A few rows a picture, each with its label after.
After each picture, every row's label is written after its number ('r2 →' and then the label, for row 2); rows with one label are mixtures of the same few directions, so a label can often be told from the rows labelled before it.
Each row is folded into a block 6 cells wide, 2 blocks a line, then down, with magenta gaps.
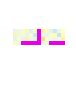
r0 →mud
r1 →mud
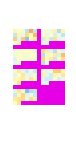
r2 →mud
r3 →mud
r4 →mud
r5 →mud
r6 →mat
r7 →mat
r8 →mat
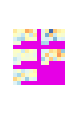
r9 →mat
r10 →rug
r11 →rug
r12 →mud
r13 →rug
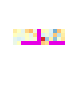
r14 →mat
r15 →mud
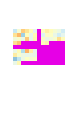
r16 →rug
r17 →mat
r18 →rug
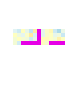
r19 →mat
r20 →mat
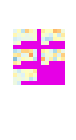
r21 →rug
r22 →mat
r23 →mud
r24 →mud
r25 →mat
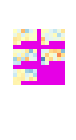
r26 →rug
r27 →mud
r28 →mud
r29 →mud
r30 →mat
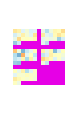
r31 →mud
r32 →mat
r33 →rug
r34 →rug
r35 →rug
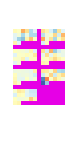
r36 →mat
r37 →mud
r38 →mud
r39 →rug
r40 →mud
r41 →mud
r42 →mat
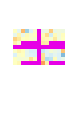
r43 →rug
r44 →rug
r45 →mat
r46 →mud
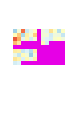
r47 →rug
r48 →mat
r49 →mud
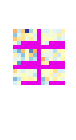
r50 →rug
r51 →mat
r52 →mat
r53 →mud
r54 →rug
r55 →mud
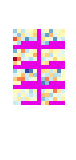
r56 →rug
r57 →rug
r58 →rug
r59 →rug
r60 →mat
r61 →mud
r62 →mud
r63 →rug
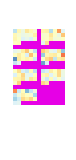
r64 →rug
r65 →mat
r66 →mud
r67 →mud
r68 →mat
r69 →mud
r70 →rug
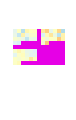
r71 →rug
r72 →mat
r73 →mat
